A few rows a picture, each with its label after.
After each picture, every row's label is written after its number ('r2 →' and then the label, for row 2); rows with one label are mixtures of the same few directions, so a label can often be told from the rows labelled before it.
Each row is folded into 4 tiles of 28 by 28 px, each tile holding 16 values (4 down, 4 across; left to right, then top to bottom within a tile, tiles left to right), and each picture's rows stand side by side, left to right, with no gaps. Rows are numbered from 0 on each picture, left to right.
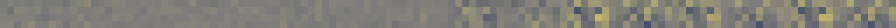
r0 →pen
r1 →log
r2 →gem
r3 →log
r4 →pen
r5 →pen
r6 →pen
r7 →pen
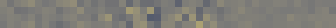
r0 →gem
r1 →pen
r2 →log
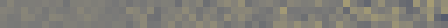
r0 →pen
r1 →pen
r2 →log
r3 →gem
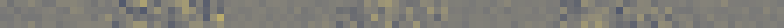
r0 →gem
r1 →gem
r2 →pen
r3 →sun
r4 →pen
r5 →log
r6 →sun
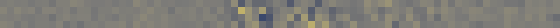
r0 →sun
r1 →log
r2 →pen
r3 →sun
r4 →gem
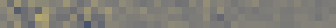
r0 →pen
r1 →gem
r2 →gem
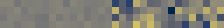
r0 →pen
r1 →log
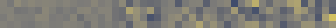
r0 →pen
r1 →pen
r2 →gem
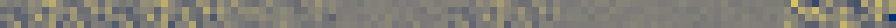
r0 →sun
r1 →sun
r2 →gem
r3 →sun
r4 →sun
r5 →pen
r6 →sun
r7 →gem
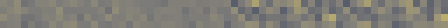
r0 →log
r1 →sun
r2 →gem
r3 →gem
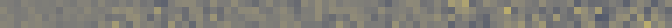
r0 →log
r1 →sun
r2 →gem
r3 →sun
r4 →log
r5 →pen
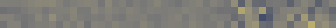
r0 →sun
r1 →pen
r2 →pen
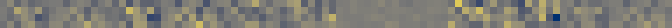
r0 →pen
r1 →pen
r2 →gem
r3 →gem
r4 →gem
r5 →pen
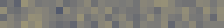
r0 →log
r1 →sun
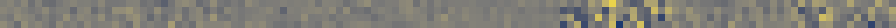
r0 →sun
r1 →sun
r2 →log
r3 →gem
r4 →sun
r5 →sun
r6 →sun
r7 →pen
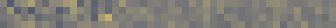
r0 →gem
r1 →gem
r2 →sun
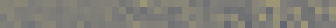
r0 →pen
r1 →gem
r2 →sun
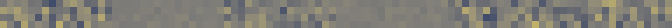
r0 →sun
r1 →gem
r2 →log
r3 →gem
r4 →pen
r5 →sun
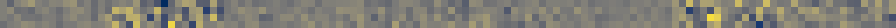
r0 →gem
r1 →sun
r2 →pen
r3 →sun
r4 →log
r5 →pen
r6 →pen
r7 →gem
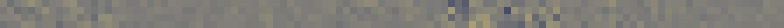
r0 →gem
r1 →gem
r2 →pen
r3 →gem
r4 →log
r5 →sun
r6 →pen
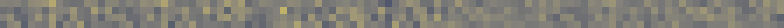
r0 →sun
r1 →sun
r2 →log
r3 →sun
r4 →gem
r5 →sun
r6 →gem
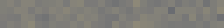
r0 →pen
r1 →log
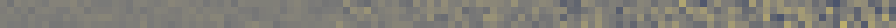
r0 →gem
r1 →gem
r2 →gem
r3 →gem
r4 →pen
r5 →log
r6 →gem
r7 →sun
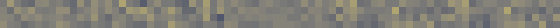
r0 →gem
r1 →gem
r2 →gem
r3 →log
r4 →log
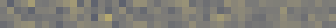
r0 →gem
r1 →gem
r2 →log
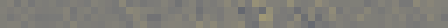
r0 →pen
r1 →pen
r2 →pen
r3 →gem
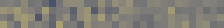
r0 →sun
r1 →log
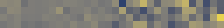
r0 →log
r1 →gem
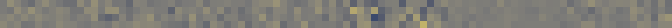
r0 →gem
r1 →log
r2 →sun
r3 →pen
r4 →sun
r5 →gem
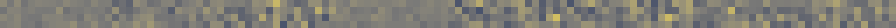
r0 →log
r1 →log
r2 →sun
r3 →pen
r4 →gem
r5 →gem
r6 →log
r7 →sun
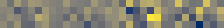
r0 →pen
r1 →pen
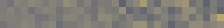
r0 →gem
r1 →gem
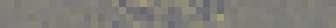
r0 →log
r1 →gem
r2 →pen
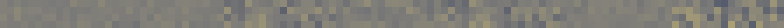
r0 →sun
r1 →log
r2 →log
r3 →gem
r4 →log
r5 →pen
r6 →sun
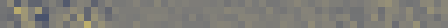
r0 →pen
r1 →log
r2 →sun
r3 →sun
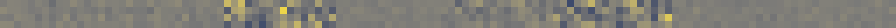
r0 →sun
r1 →pen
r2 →log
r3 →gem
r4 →gem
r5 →gem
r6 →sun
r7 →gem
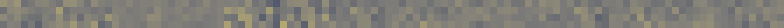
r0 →log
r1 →pen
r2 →sun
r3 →pen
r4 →gem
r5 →pen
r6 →log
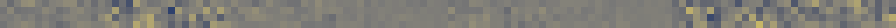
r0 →gem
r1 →log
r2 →gem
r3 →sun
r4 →log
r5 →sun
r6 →pen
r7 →gem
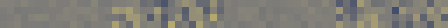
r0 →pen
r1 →sun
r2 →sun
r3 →log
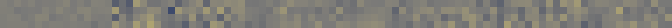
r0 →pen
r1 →log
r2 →log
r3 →log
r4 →sun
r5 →log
